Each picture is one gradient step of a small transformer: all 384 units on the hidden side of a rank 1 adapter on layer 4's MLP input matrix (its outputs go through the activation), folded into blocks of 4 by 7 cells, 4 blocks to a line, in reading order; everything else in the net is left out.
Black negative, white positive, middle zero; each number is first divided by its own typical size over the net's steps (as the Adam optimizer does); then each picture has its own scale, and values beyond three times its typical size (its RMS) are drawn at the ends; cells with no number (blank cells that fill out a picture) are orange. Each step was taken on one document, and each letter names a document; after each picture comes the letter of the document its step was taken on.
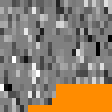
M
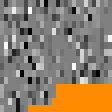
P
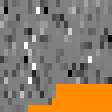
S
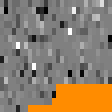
S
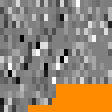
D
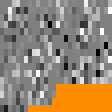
M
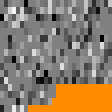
P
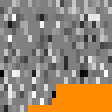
M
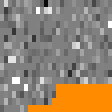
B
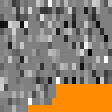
P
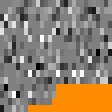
P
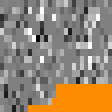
P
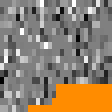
M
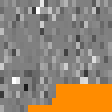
B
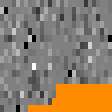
S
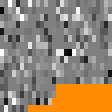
D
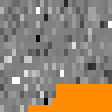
B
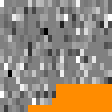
D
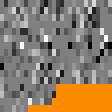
P
